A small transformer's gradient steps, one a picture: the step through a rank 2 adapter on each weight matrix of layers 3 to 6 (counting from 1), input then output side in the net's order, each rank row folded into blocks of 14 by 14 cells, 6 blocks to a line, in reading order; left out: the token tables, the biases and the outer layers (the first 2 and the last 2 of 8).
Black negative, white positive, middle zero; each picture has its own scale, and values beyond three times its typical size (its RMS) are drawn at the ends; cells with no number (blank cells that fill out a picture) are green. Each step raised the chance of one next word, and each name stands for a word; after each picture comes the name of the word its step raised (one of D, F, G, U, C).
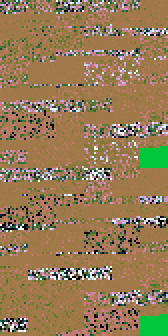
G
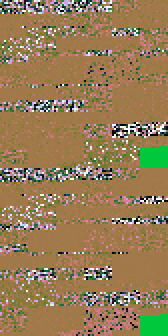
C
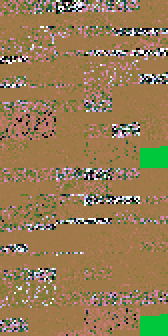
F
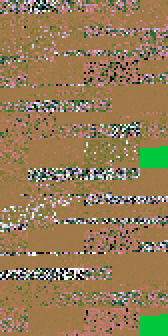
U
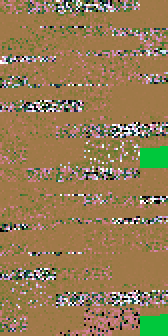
C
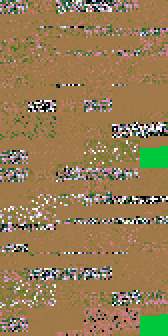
C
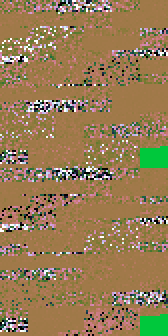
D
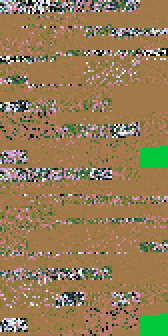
F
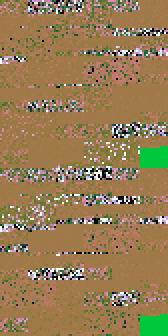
U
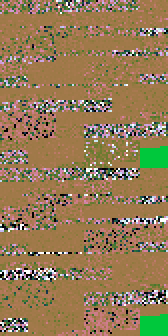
G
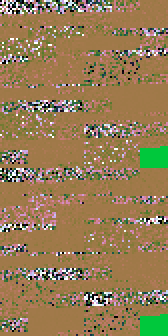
D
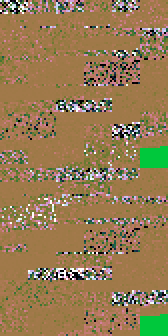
U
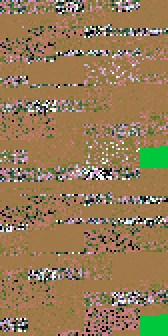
G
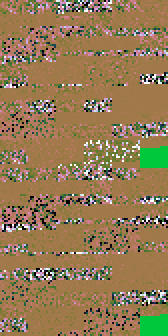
G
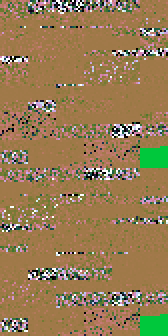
F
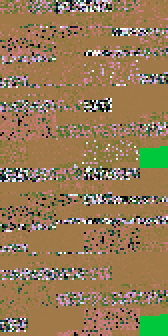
G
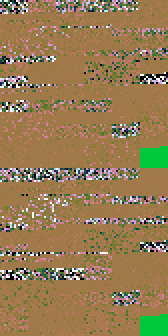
U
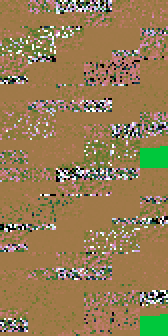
D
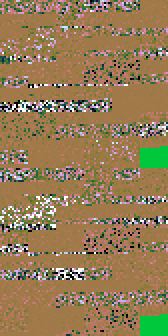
U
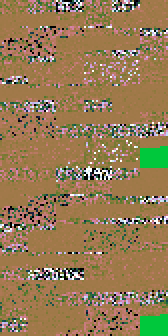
G
